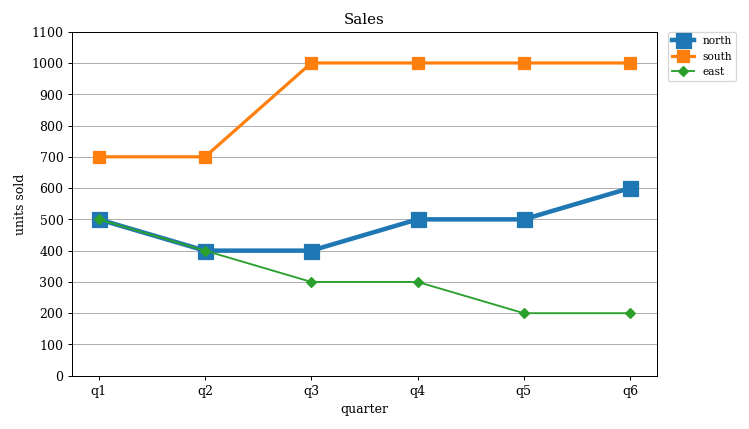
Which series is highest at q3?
south
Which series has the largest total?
south
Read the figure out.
Title: Sales
x-axis: quarter, ticks q1 q2 q3 q4 q5 q6
y-axis: units sold, ticks 0 100 200 300 400 500 600 700 800 900 1000 1100
Legend: north, south, east
Values:
north: 500 400 400 500 500 600
south: 700 700 1000 1000 1000 1000
east: 500 400 300 300 200 200
